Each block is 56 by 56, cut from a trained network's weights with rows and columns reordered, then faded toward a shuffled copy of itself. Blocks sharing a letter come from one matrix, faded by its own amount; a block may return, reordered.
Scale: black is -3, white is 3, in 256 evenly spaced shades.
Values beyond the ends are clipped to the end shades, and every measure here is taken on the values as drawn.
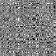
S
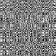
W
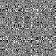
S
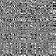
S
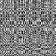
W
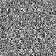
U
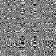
S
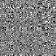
S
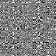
S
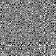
S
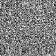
U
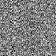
U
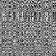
W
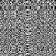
W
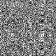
U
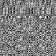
W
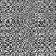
W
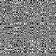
S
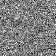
U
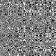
S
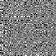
S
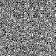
U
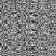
W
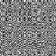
W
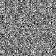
U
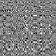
S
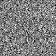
U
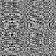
W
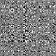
S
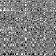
S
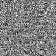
U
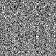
U
